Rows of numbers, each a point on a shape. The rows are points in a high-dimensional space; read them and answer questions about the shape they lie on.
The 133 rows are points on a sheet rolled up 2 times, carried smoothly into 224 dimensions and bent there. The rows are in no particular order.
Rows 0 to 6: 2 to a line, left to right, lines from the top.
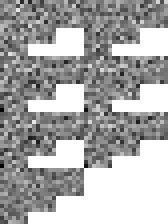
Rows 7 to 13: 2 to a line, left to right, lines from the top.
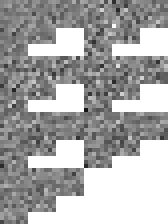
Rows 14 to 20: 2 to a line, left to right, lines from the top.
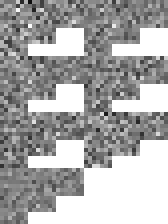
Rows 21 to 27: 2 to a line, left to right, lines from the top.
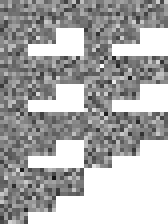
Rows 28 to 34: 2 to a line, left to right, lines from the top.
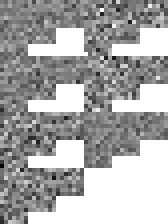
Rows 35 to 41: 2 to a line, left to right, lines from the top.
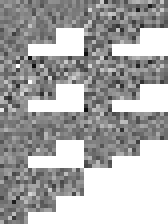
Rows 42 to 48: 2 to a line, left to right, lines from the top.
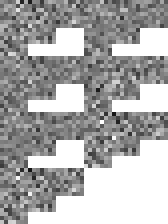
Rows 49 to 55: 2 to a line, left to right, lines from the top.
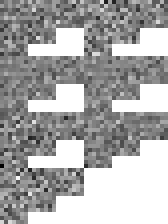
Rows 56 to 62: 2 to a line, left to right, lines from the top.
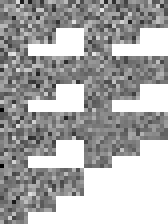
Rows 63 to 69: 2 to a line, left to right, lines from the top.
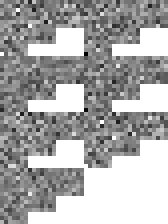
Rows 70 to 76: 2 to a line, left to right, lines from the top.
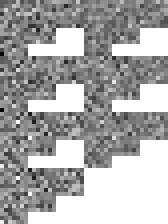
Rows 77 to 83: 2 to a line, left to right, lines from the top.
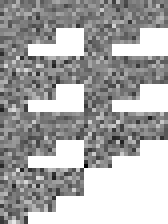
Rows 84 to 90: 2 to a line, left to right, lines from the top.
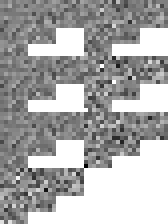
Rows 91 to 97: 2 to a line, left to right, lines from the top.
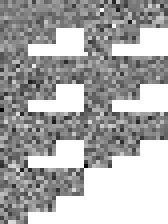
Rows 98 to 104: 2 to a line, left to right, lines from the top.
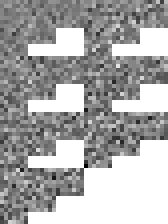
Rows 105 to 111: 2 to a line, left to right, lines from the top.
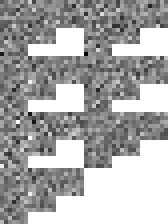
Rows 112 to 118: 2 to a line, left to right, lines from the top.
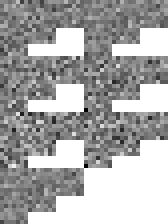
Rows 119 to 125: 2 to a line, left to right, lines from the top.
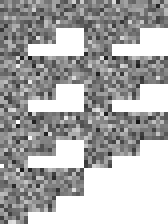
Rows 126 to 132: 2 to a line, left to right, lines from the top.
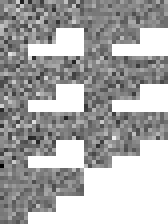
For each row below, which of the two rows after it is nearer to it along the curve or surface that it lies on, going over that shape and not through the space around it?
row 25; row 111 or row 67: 111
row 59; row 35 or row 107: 107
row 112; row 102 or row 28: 28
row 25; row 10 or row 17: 17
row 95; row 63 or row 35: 63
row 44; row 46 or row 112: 112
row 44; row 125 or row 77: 77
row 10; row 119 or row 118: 119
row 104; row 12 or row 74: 74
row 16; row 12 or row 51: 12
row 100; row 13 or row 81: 81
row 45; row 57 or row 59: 59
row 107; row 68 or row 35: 35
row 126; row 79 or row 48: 48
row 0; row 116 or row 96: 116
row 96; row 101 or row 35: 101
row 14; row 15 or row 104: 104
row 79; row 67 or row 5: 5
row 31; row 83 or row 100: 83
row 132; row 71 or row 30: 71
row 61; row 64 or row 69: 69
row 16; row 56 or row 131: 131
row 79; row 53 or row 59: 53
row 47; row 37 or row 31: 37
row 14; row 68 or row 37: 37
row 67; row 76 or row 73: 76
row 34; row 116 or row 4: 116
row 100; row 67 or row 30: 30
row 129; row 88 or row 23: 88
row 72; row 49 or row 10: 10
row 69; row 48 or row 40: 40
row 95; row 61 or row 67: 67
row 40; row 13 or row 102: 13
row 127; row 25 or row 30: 30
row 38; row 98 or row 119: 119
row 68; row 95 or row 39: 95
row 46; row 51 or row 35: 51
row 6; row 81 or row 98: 81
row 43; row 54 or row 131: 54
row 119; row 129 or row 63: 129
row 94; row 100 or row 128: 100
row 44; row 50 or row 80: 80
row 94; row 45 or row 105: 45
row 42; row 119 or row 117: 117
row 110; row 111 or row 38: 111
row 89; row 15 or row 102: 102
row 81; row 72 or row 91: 91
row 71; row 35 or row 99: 35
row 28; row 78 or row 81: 81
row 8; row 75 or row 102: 75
